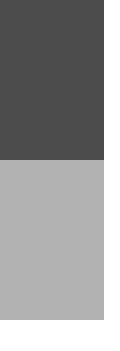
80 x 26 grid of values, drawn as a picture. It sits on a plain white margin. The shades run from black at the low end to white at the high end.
The table splits into 2 rows of 1 panel. Panel 1,1: low, flat. Panel 2,1: high, flat.
